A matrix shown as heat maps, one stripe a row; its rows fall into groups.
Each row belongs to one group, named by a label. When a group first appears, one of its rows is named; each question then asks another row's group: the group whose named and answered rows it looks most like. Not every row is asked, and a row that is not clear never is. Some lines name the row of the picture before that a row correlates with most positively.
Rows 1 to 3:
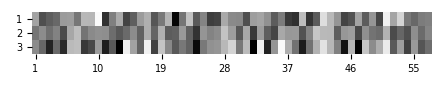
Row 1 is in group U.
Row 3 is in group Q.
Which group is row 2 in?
Q
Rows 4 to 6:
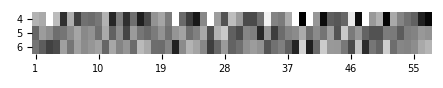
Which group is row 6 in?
U
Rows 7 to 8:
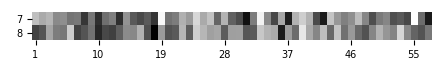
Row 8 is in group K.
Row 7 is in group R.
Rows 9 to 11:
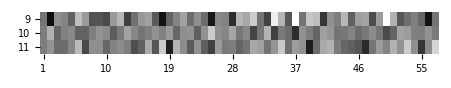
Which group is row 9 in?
K
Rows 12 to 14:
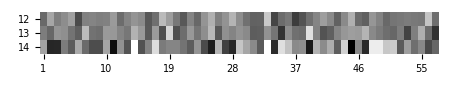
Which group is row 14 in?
Q
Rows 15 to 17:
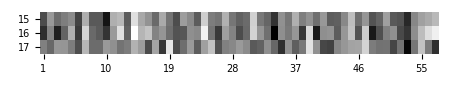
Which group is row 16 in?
U
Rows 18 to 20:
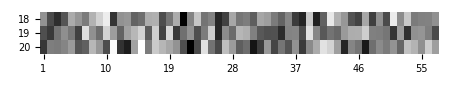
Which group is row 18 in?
U
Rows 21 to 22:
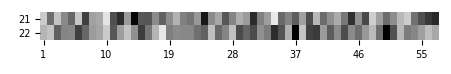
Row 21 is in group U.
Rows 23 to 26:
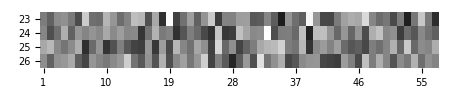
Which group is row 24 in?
Q
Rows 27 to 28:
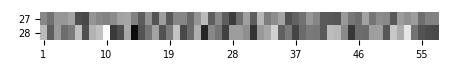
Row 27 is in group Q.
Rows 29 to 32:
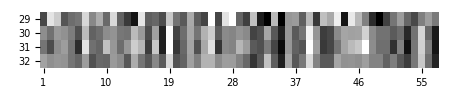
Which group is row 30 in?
R
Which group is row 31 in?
R
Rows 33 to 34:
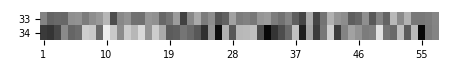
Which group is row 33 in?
U
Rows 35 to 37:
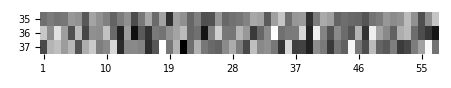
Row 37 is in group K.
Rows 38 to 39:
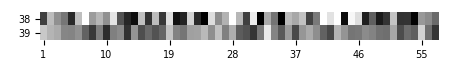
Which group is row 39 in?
R
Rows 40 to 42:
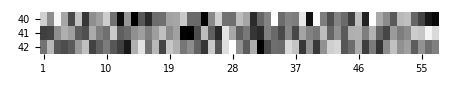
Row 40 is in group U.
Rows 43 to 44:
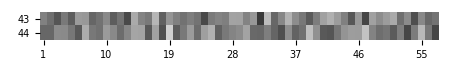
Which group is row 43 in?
Q
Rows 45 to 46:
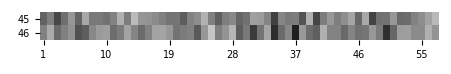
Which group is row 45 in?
U
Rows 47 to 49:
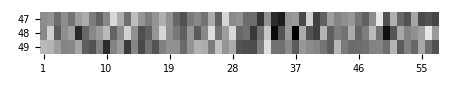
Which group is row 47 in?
R
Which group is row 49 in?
R
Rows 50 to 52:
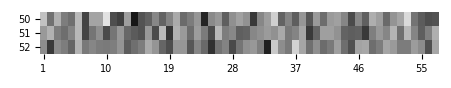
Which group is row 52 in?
K
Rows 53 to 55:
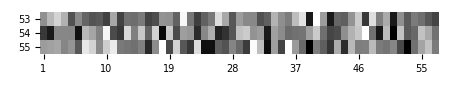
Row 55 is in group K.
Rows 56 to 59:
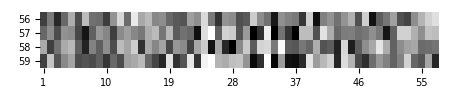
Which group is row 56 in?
U
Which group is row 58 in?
Q
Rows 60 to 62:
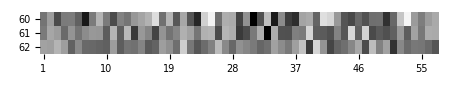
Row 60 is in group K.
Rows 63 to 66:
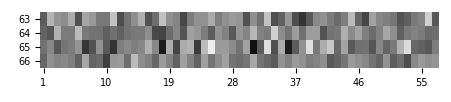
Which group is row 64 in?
K
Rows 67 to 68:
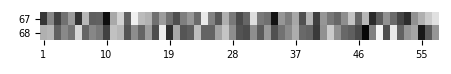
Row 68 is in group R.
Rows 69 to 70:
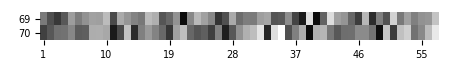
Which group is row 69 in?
U
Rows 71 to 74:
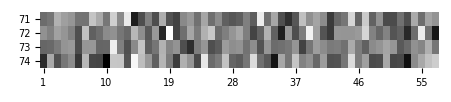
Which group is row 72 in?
R
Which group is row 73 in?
K
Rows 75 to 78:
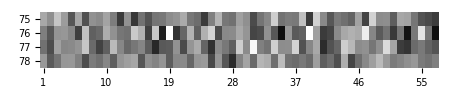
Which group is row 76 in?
R
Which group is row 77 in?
K
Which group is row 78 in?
Q
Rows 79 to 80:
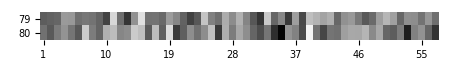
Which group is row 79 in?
K
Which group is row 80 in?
R
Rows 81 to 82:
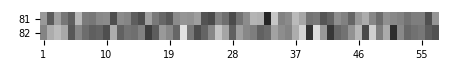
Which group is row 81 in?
K
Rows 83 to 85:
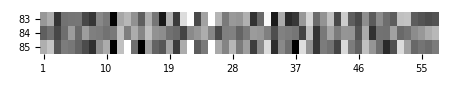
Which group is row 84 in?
U
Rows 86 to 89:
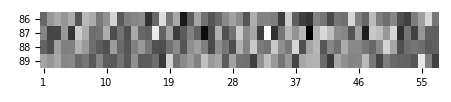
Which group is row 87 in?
Q
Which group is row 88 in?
K
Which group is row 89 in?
R
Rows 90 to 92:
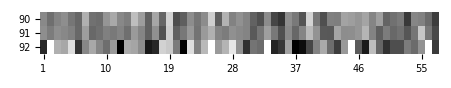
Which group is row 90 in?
R
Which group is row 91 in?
R
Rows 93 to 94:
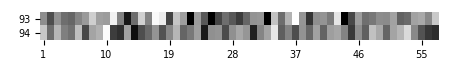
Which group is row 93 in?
K
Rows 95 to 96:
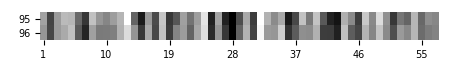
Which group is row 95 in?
Q
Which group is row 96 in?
Q
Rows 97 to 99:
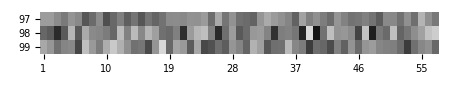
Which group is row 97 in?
R
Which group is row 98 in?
U
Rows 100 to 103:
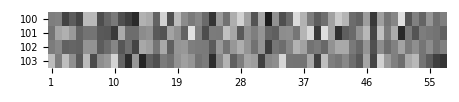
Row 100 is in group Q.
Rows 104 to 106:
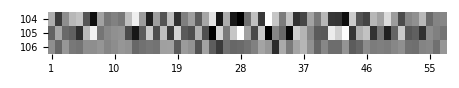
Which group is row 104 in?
Q
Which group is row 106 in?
K
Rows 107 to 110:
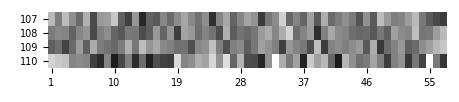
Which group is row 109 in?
U
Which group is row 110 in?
R
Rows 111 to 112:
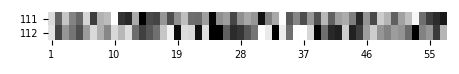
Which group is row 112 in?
K
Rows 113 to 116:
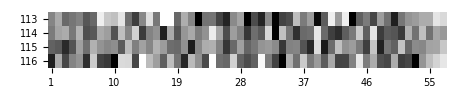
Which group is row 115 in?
U
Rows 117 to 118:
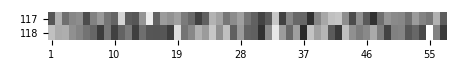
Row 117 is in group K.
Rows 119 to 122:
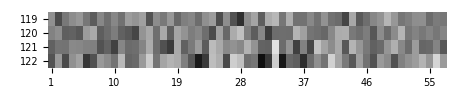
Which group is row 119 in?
Q
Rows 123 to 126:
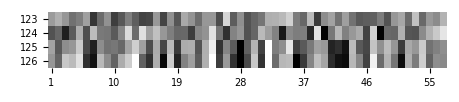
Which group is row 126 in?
Q
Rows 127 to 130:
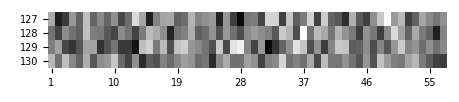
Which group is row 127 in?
Q
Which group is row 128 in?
K
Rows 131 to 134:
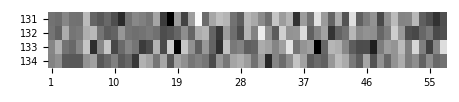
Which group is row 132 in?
K
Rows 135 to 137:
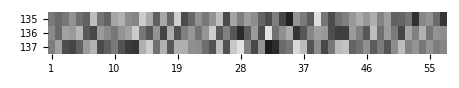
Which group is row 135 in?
R
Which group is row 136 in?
Q
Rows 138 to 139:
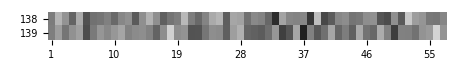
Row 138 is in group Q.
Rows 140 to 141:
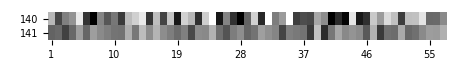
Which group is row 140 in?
Q
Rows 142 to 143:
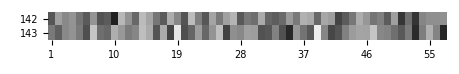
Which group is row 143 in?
R
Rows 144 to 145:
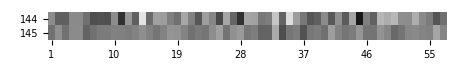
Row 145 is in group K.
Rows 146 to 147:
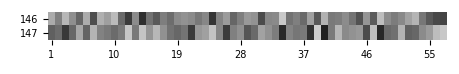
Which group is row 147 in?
U
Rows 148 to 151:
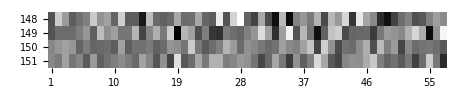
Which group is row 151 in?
R
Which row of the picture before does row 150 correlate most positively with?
146
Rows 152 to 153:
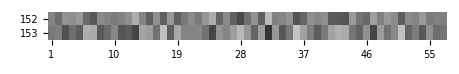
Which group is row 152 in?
Q
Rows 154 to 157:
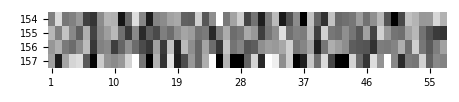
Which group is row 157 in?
Q
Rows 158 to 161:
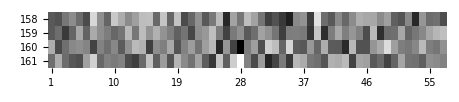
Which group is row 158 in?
R
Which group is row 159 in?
U
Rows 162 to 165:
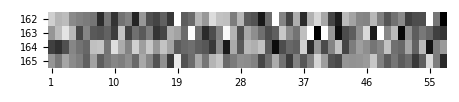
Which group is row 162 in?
R
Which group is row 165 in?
R
